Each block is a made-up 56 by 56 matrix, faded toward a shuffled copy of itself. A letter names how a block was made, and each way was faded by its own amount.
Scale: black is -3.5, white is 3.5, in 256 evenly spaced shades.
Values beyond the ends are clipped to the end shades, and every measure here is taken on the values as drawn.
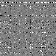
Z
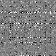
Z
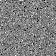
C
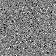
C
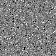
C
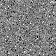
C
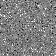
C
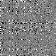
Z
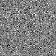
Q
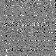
Z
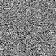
Q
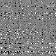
Z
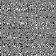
Z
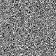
Q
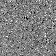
C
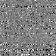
Z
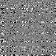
Z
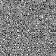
Q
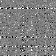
Z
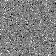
C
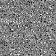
Q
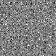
Q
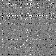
Z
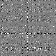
Z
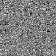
Q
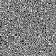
Q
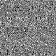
Q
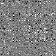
Z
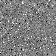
C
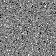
C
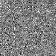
Q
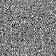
Q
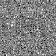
Q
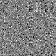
Q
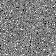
C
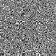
Q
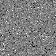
C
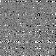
Z
